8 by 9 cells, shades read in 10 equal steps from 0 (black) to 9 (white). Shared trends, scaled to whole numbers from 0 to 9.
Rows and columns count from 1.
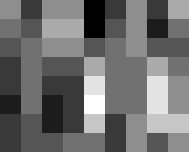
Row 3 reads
3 4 5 5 3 4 5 3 3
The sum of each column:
21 27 26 29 37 25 37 38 39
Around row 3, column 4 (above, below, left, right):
6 3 5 3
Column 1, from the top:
5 4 3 2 2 1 2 2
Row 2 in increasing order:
0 1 3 3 4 4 5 6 6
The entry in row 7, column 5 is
7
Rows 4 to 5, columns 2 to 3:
4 3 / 4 2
